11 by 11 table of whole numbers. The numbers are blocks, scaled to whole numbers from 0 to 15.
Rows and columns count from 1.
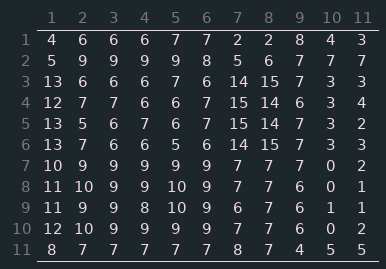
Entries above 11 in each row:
0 0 3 3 3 3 0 0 0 1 0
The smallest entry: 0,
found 3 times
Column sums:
112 85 83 82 85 84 100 101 71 29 33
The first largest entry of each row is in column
9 2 8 7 7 8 1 1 1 1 1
